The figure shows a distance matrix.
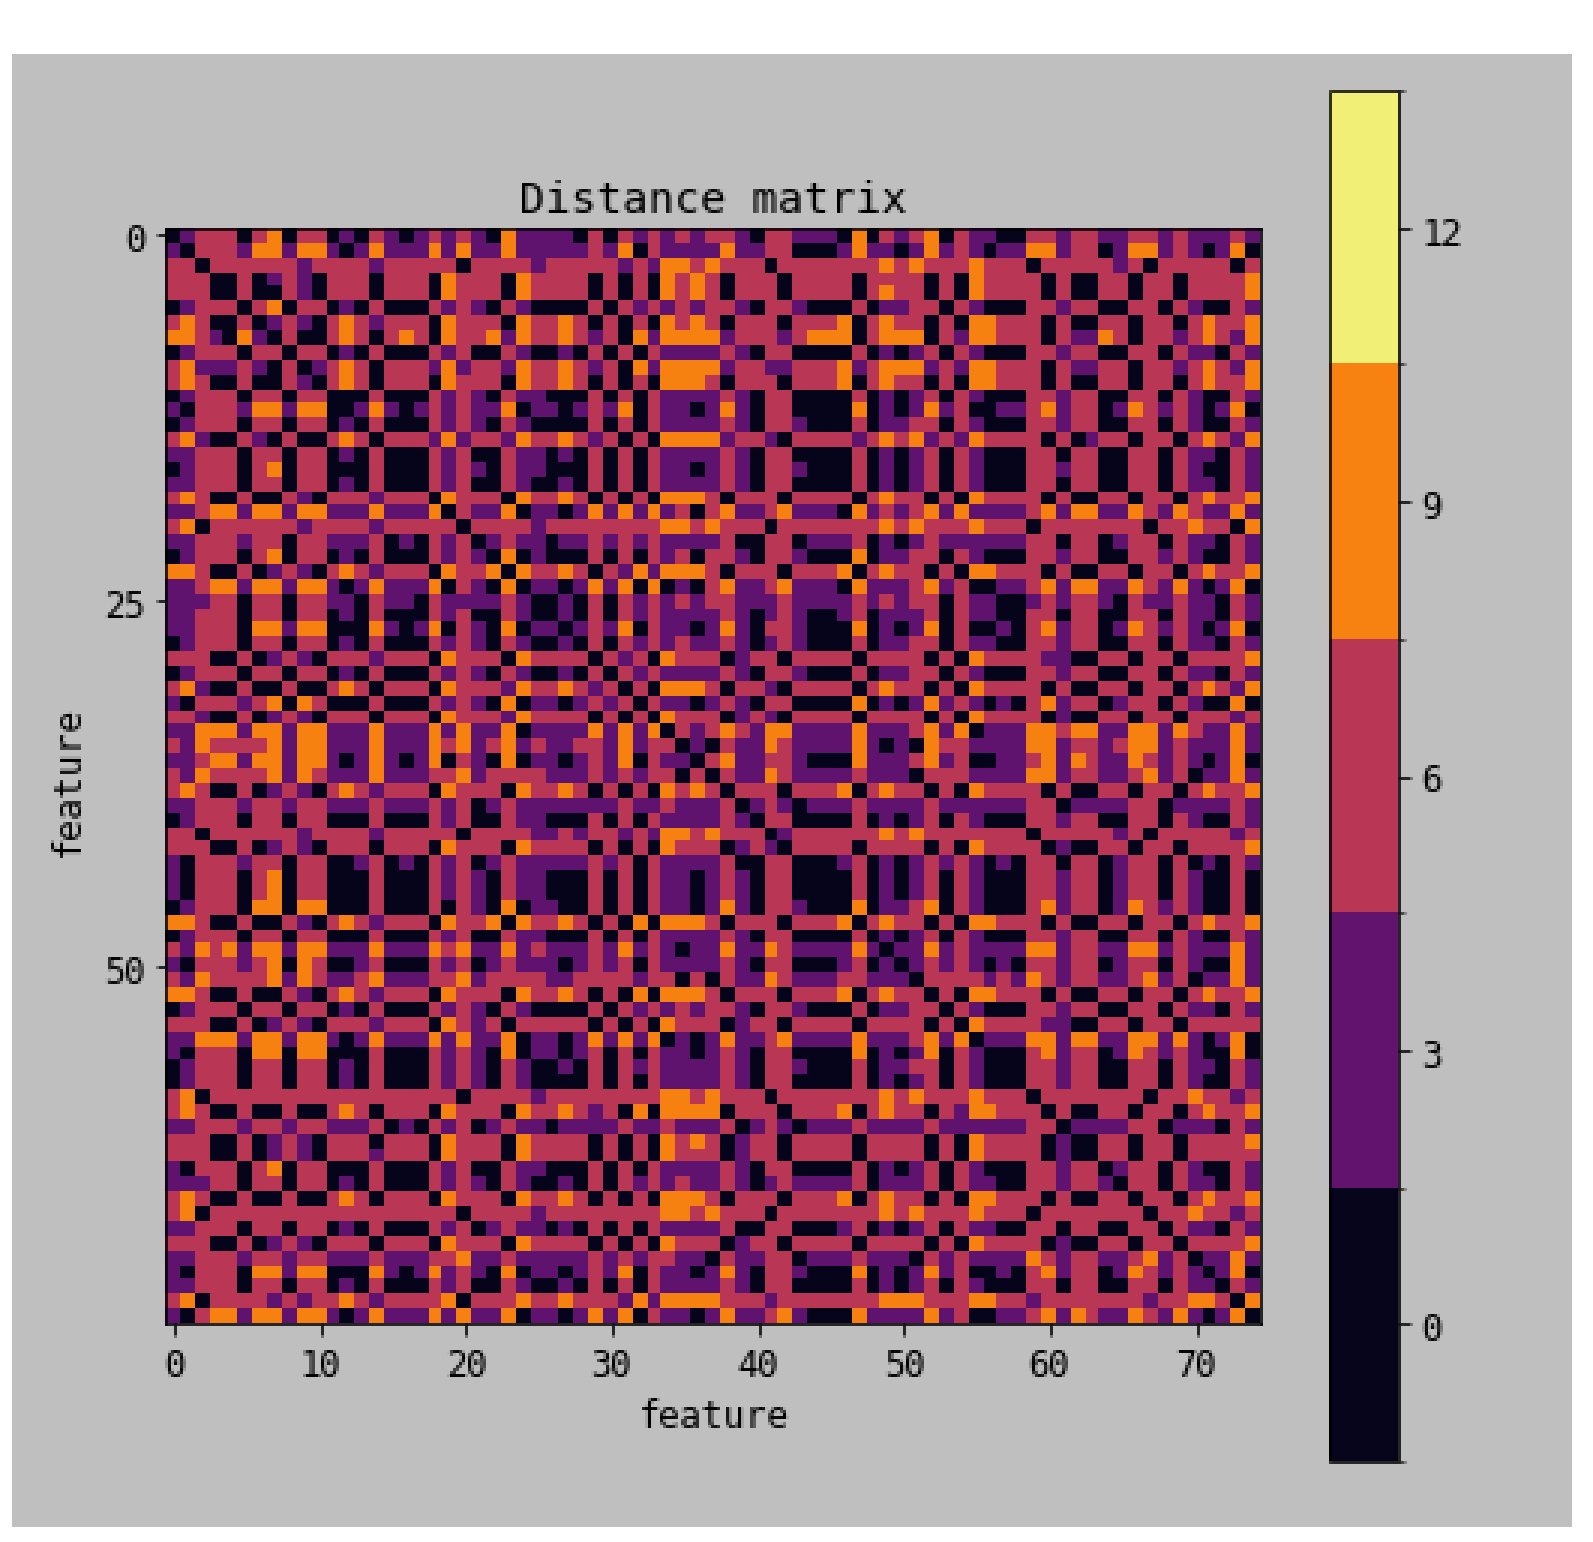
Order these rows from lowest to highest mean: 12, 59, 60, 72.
72, 12, 60, 59
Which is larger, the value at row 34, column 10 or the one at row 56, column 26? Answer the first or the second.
the first
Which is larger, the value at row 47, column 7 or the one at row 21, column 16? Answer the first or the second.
the second
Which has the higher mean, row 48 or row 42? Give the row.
42
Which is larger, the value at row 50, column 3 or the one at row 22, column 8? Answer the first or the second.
the first
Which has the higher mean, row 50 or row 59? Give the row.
59
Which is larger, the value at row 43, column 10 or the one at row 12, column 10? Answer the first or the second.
the second
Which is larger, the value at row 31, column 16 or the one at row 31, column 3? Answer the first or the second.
the first
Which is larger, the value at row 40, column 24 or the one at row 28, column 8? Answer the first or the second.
the first
